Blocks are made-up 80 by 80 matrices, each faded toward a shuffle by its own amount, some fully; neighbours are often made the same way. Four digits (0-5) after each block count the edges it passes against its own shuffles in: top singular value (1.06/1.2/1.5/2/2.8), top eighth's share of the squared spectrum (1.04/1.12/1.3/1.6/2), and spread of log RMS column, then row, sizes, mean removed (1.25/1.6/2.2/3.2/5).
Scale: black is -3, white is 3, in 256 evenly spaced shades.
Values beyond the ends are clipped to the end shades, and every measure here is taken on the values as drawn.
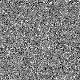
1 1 0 2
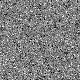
0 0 0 0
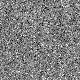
0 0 0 0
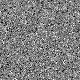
0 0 0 0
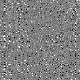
4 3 2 1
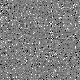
3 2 1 0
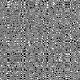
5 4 2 2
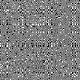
5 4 3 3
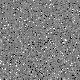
2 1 0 0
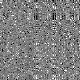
4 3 2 1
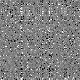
4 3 2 1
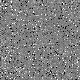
3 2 1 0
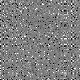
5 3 2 2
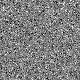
0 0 0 0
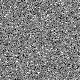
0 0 0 0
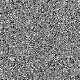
3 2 1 1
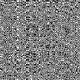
4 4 2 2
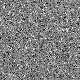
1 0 0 0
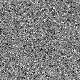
3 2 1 0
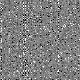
4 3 3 1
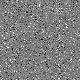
2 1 1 0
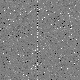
3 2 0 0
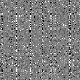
4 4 3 1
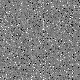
2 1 0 0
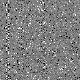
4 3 2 0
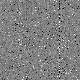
3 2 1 0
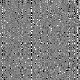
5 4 3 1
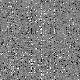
3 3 2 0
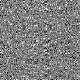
4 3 2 2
